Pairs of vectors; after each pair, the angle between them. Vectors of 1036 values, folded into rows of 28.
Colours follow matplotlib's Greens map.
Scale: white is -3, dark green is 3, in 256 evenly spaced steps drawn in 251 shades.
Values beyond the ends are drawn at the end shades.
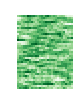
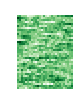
nearly opposite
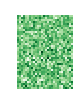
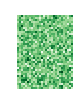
nearly opposite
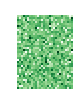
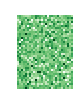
orthogonal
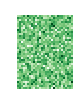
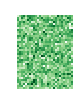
partly aligned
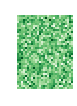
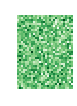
partly aligned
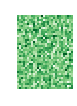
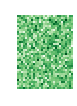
orthogonal
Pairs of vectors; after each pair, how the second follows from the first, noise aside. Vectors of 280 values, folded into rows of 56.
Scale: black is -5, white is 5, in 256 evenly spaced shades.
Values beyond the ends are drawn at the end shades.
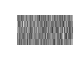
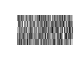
scaled up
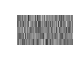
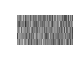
shuffled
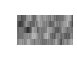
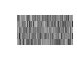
shuffled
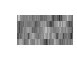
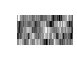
scaled up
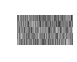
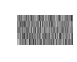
shuffled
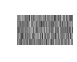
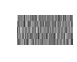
shuffled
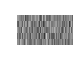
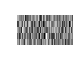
scaled up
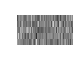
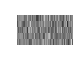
shuffled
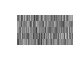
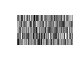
scaled up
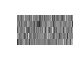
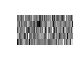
scaled up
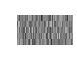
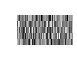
scaled up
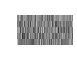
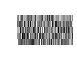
scaled up
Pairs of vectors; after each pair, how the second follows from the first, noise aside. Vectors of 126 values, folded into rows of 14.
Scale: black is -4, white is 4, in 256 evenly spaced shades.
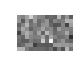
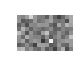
sign-scrambled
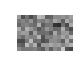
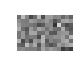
sign-scrambled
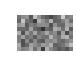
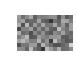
wrapped around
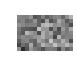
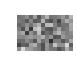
sign-scrambled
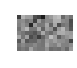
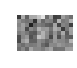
sign-scrambled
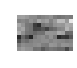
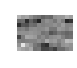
wrapped around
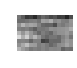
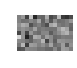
sign-scrambled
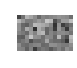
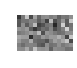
sign-scrambled
